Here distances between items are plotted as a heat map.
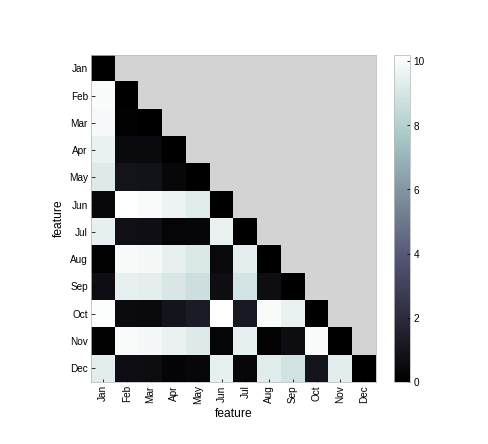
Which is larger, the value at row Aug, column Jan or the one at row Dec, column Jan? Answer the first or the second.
the second
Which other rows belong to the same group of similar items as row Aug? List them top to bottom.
Jan, Jun, Sep, Nov
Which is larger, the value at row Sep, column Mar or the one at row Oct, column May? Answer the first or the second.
the first
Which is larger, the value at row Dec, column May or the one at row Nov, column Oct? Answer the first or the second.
the second
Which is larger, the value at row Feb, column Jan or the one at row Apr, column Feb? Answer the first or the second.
the first
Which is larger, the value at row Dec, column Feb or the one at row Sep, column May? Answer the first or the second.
the second
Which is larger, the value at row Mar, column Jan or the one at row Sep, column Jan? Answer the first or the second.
the first
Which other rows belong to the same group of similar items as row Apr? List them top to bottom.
Feb, Mar, May, Jul, Oct, Dec
